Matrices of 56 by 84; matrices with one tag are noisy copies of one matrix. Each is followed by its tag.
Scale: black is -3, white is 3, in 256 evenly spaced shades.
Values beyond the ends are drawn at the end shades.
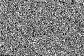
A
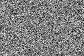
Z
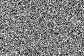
Z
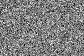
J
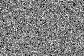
J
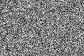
J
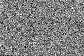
A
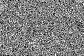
A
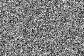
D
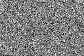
A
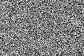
Z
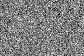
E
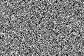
Z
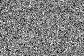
J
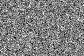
J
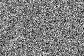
D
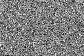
A
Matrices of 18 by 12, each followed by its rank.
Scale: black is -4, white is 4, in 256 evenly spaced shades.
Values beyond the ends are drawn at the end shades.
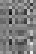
two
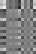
one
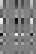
one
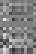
two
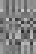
two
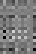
two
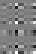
one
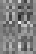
two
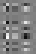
one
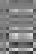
one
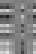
one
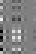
one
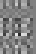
two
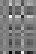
one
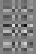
one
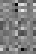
two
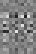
two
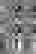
two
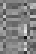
two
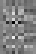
two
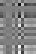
one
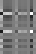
one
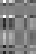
one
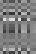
one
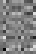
two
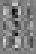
two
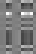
one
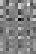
two
